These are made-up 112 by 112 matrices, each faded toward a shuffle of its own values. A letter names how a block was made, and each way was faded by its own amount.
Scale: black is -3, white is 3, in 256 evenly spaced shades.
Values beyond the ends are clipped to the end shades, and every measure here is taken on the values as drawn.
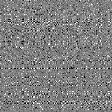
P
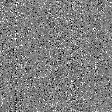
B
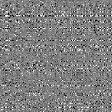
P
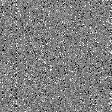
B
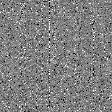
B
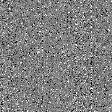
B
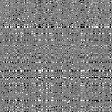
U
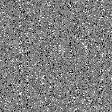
B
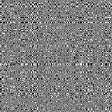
U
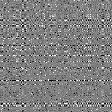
U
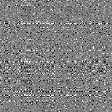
P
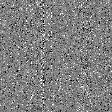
B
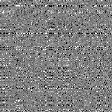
P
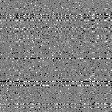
U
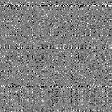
P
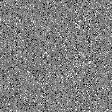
B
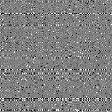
U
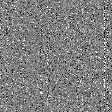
B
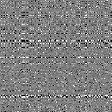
U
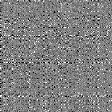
P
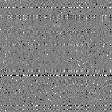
U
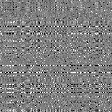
U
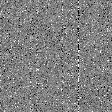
B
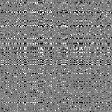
U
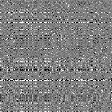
U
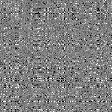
P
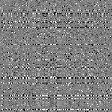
U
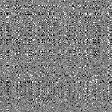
P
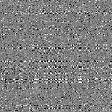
P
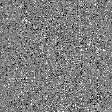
B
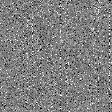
B
